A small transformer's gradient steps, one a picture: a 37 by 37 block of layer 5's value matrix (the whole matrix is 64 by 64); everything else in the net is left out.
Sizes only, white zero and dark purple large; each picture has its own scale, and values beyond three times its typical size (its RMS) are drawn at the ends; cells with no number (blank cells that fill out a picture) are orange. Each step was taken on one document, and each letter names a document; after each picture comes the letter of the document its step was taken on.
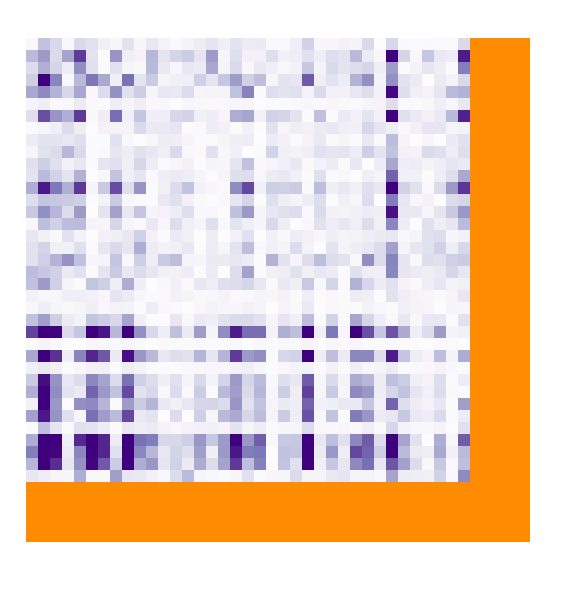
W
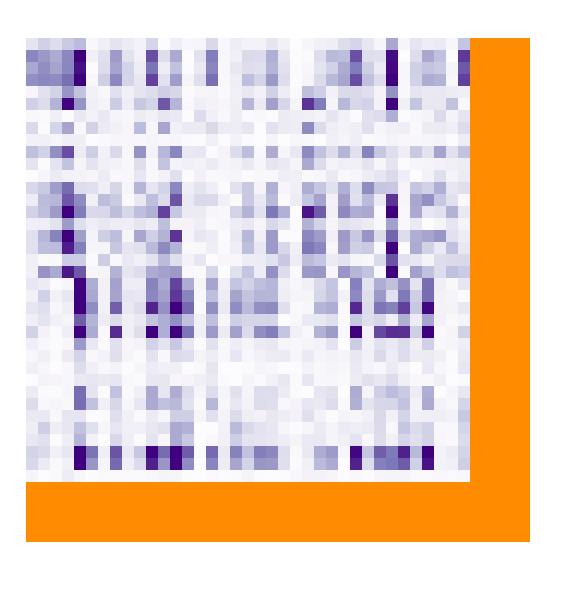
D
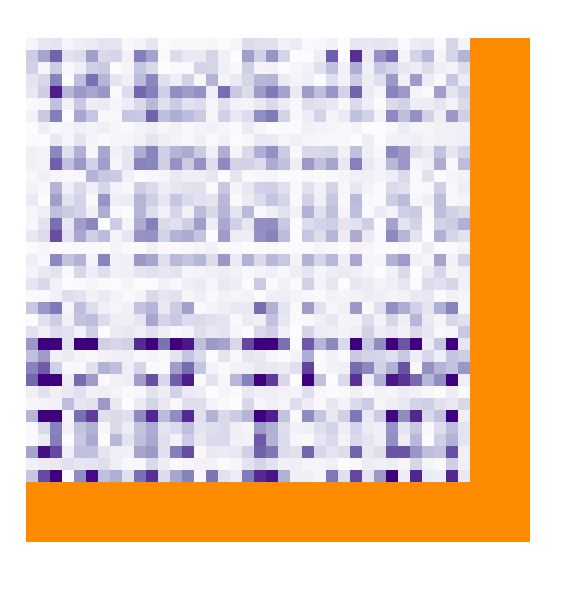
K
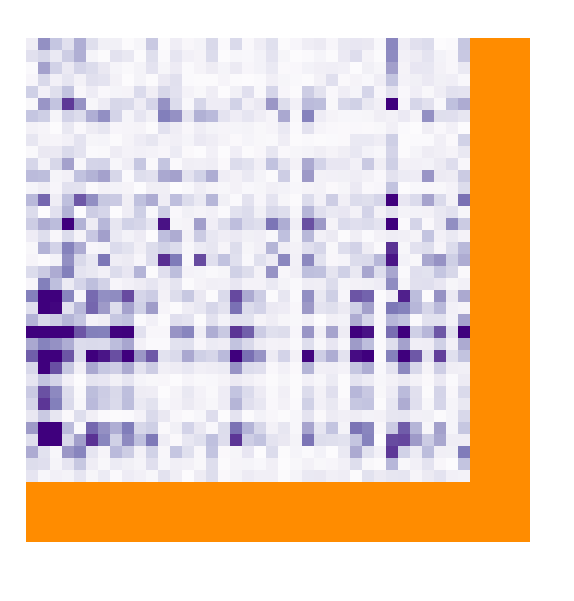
D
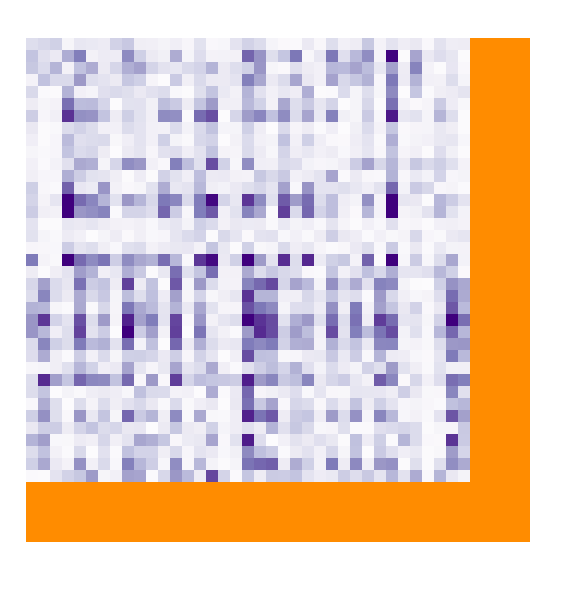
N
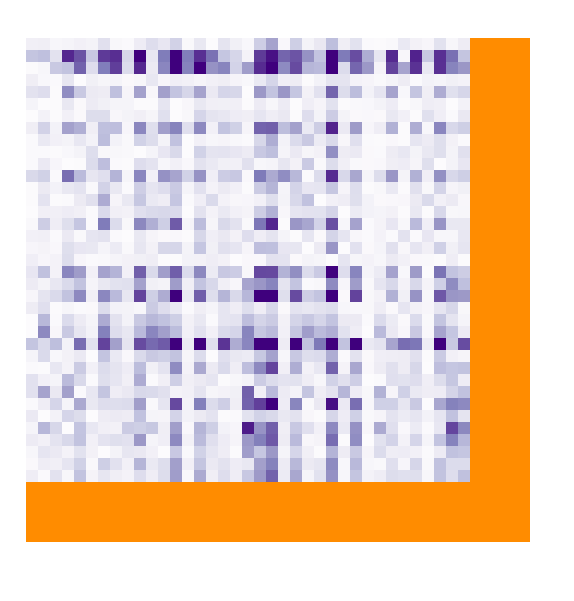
N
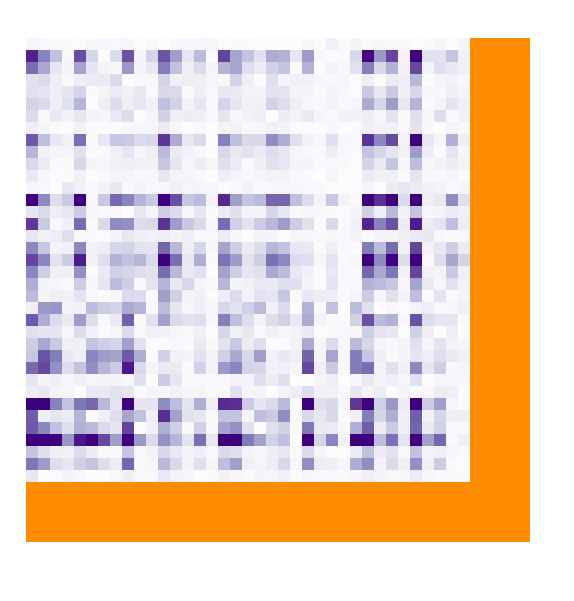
W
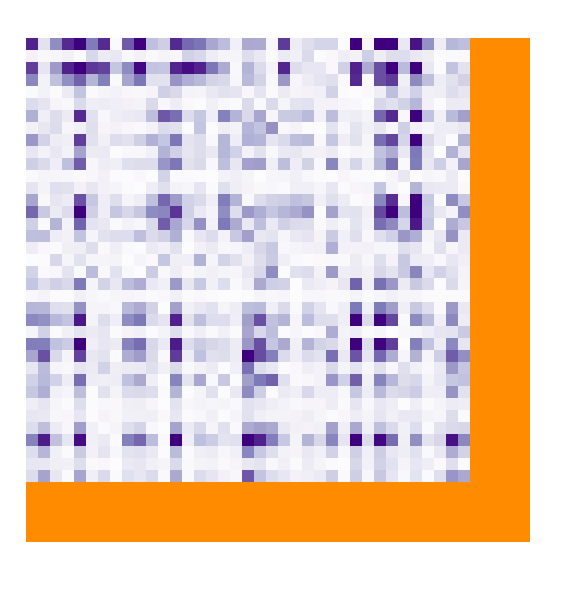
N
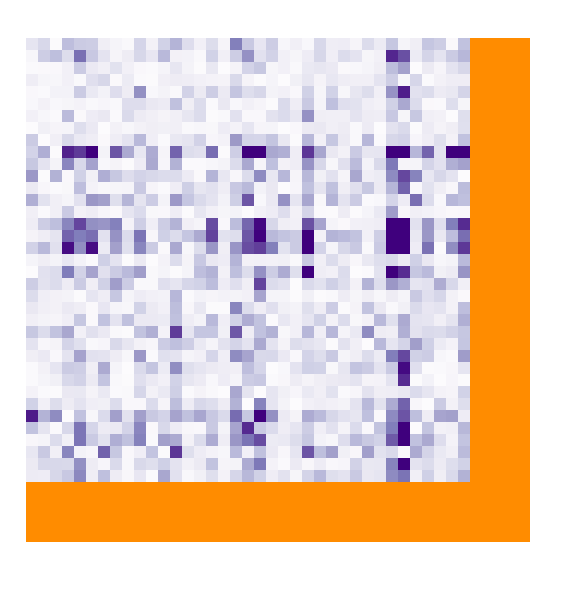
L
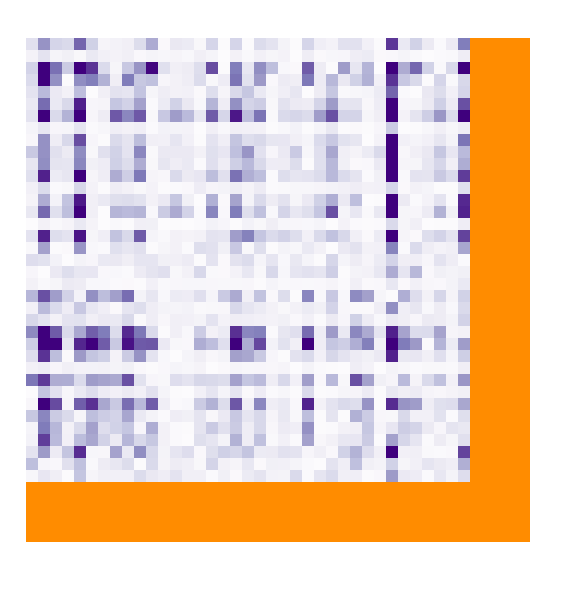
W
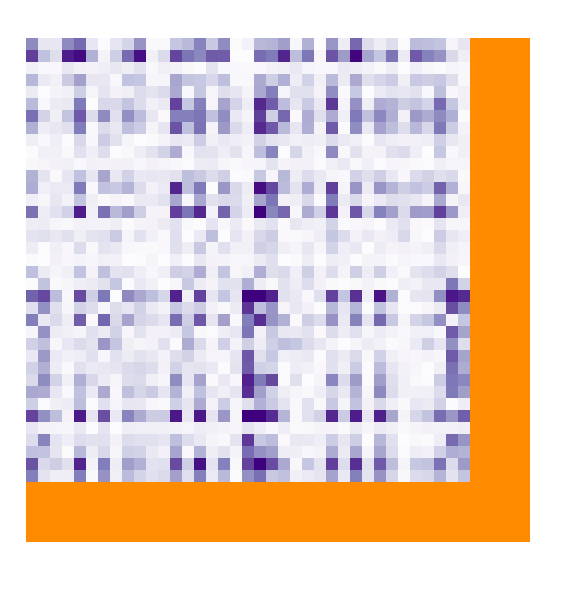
N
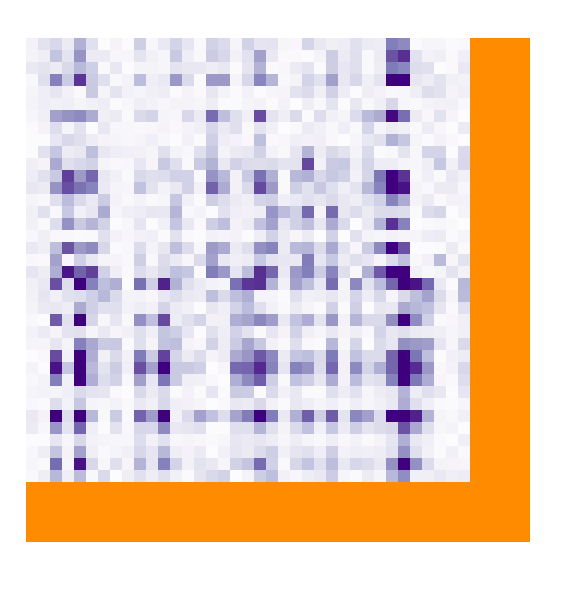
L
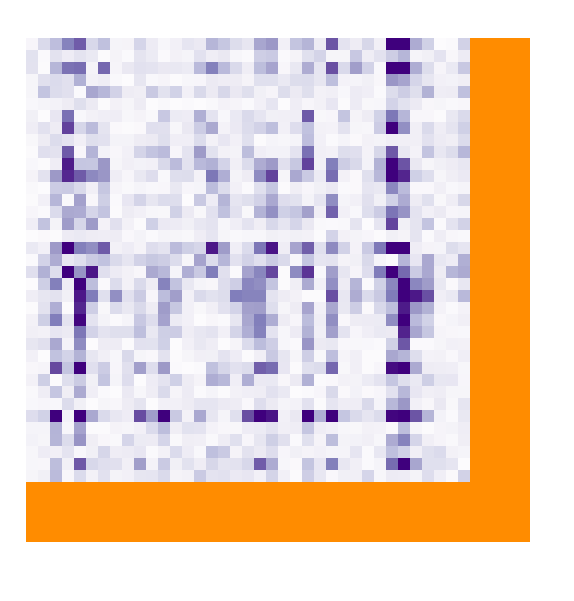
L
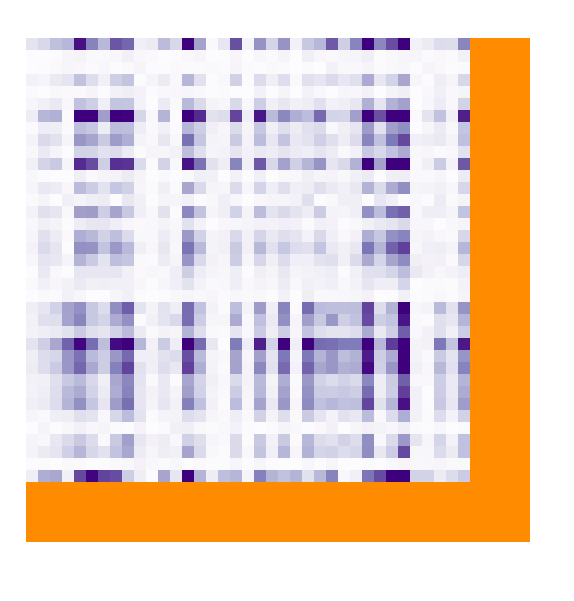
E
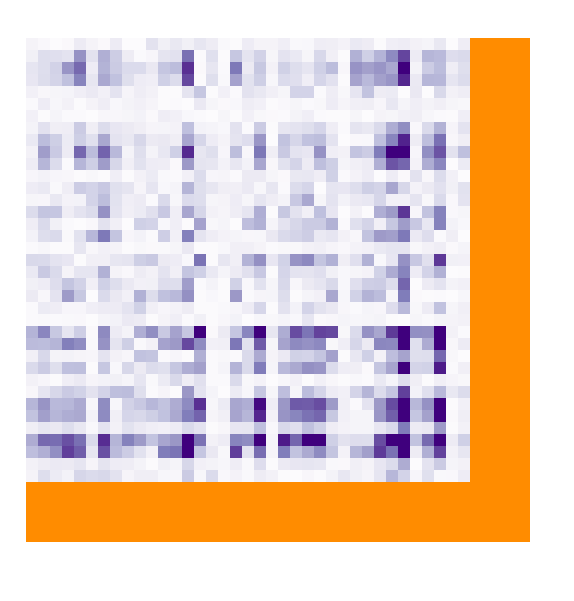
E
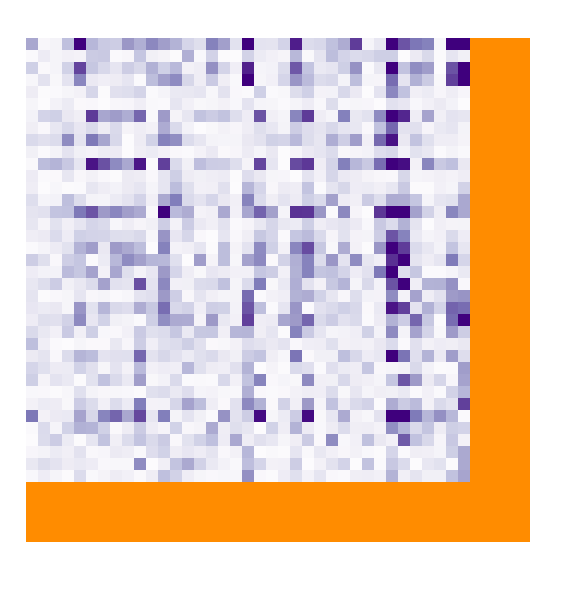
L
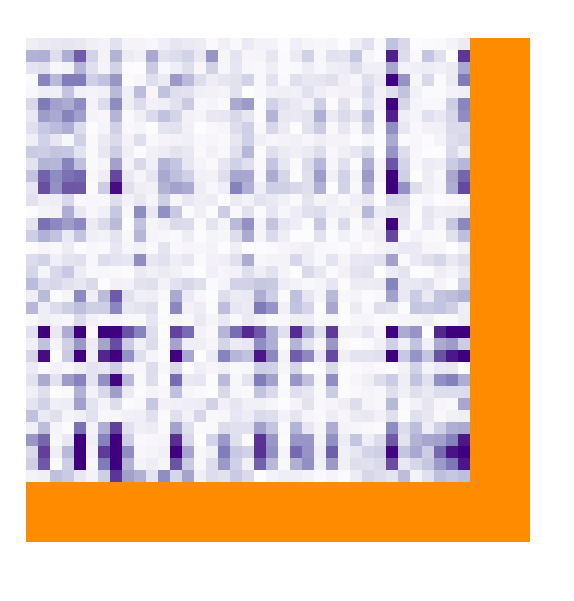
W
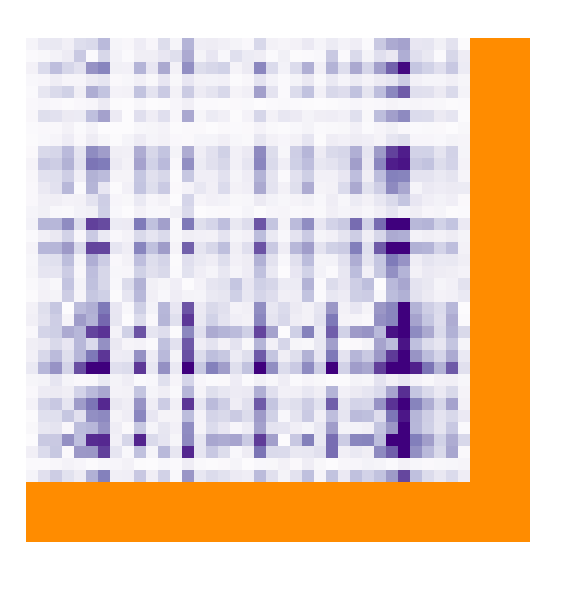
E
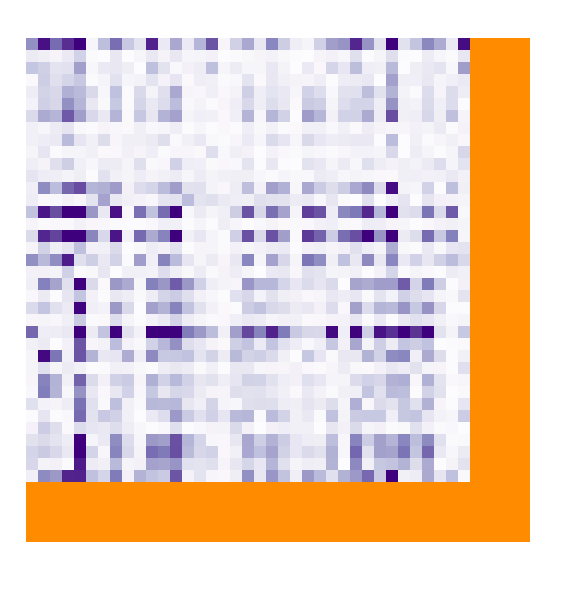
D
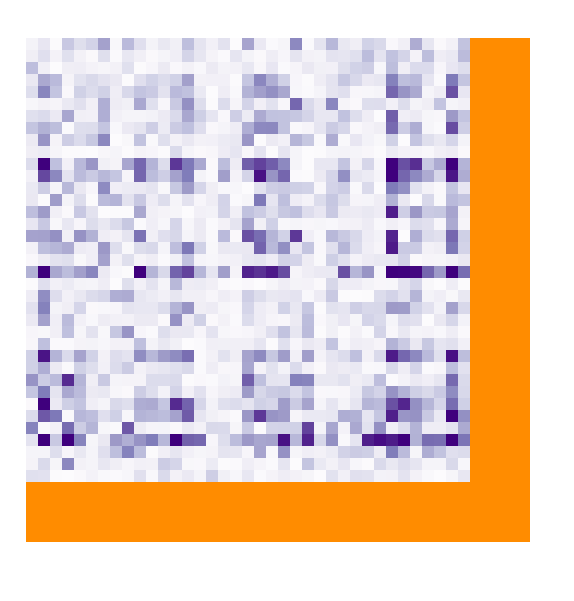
K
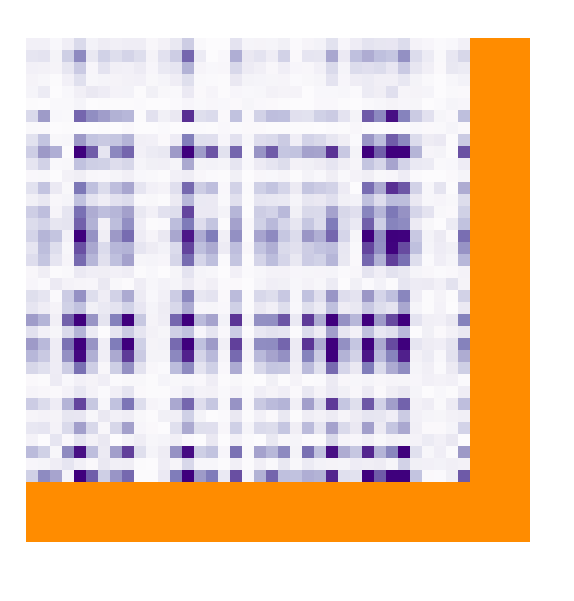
E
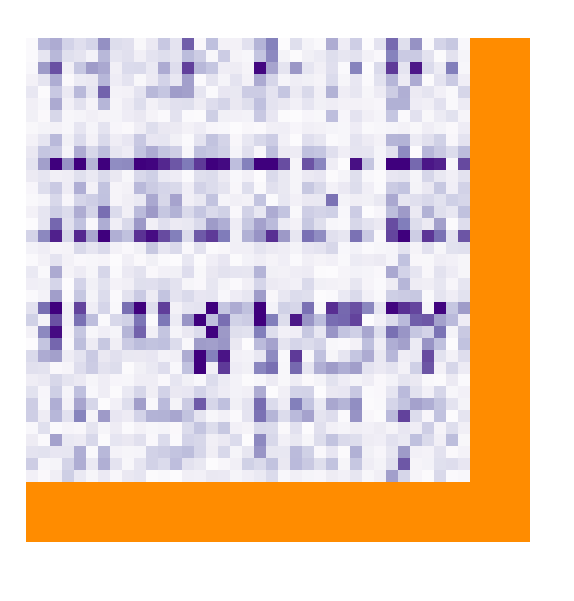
K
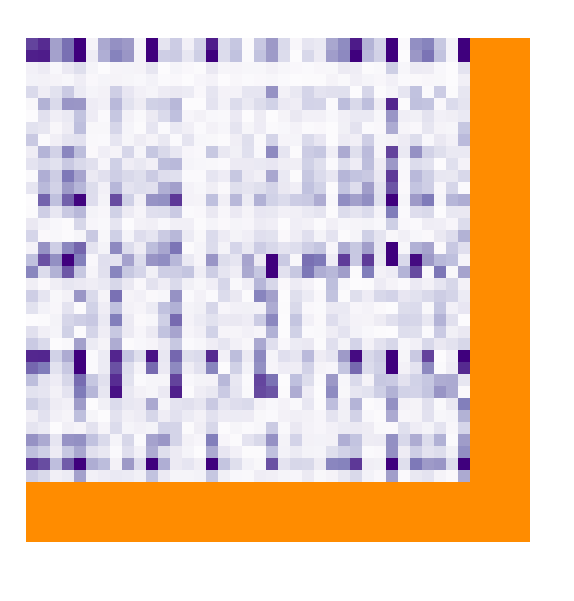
D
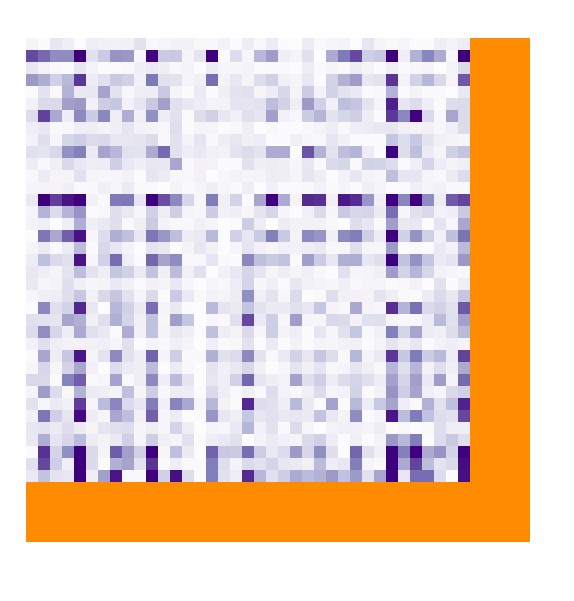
D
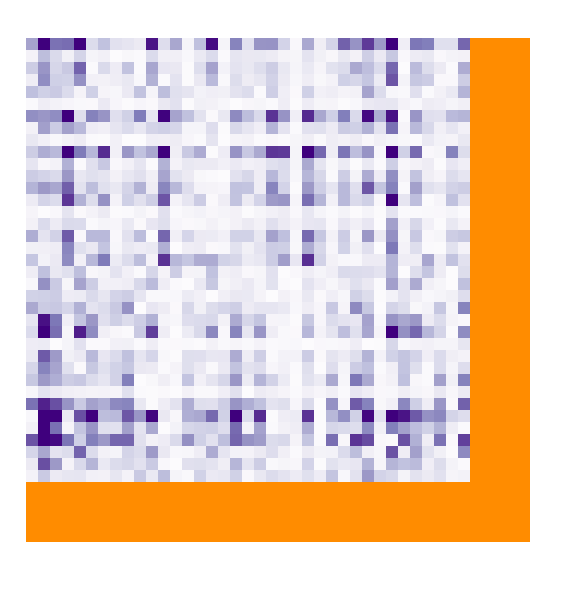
D
